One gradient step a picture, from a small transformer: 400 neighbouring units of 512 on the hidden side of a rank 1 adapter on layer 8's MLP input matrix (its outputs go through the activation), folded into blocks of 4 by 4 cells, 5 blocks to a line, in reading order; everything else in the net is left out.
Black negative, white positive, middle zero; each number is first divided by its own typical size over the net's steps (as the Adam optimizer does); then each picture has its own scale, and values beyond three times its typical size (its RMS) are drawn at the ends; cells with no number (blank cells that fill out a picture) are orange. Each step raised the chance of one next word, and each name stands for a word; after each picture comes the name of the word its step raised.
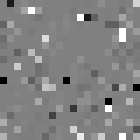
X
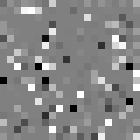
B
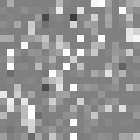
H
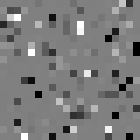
H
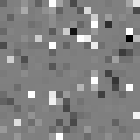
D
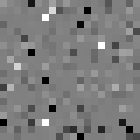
X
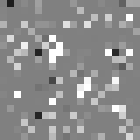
H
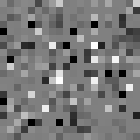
D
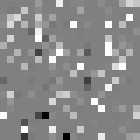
B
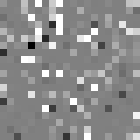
B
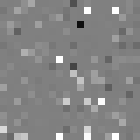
D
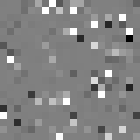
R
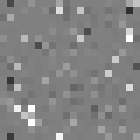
X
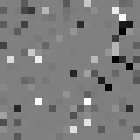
R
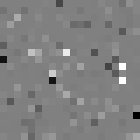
R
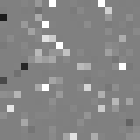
R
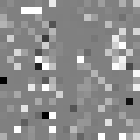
B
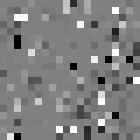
H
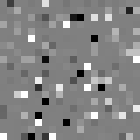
H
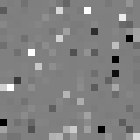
R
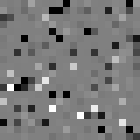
B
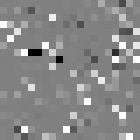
H
